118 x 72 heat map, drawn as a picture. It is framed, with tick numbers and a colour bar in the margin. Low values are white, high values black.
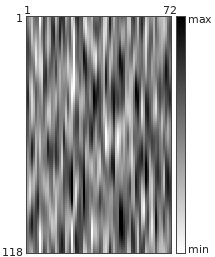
Mirror symmetry: none. Histogram: bell-shaped. Slope: none. Grain: streaks running down. Average level on the scale: 50%.
